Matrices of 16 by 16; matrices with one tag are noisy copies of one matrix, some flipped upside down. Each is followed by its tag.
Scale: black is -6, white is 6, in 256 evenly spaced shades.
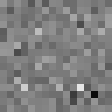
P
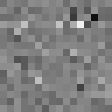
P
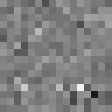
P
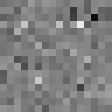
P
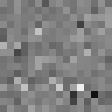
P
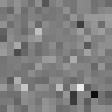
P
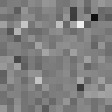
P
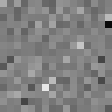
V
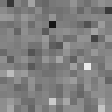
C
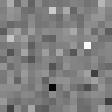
C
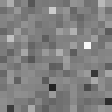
C
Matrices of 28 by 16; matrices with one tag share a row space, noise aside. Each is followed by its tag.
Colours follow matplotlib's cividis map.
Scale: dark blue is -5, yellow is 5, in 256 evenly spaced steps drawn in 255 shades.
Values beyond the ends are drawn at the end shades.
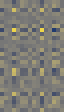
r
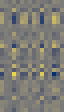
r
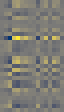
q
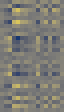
q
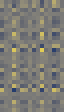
r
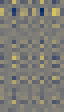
r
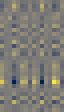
r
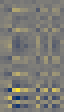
q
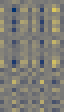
r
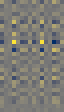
r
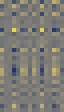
r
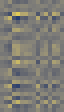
q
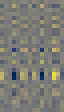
r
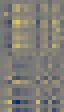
q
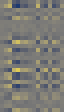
q
